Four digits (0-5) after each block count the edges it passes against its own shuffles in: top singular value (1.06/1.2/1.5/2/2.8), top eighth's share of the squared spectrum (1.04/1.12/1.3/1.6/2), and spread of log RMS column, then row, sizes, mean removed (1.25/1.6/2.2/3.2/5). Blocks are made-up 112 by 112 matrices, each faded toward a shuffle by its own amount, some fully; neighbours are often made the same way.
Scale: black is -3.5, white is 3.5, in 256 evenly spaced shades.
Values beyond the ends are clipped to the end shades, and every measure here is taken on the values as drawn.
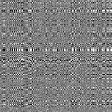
5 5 4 4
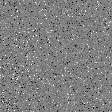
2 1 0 0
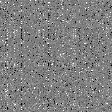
4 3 2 1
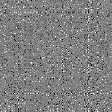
4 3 2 2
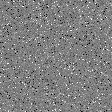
1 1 0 0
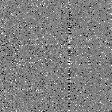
4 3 2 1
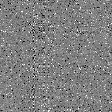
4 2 2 1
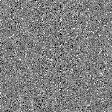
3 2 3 0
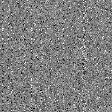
3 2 3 0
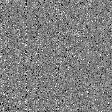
2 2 2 0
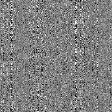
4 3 4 1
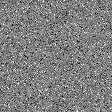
0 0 0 0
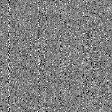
3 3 3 0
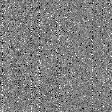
3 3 3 0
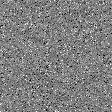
1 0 0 0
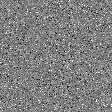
0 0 0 0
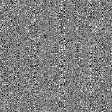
3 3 4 1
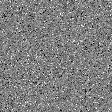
1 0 0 0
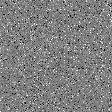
1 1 1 0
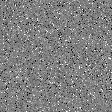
0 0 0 0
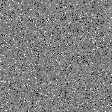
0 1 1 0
